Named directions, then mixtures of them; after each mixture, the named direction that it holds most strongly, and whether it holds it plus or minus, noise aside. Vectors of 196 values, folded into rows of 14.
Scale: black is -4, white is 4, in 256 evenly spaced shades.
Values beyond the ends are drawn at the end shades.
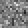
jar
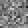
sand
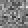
sand, minus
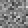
sand, minus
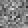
sand, plus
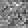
jar, plus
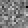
sand, plus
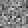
sand, plus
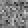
jar, minus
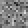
jar, minus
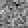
jar, minus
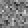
jar, minus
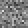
jar, minus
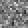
jar, plus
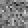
jar, minus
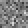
jar, minus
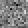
jar, minus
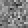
sand, minus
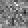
jar, plus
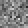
sand, plus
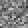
sand, plus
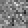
jar, plus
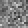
sand, plus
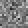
sand, minus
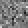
jar, plus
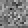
sand, minus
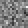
jar, plus
